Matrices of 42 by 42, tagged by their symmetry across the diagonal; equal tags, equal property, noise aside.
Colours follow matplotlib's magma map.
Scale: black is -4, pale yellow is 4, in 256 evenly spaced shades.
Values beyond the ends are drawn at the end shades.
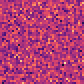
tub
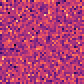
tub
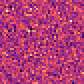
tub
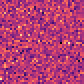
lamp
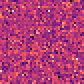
tub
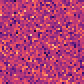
tub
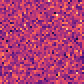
lamp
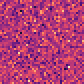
lamp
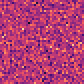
tub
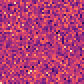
lamp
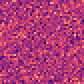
lamp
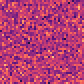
lamp
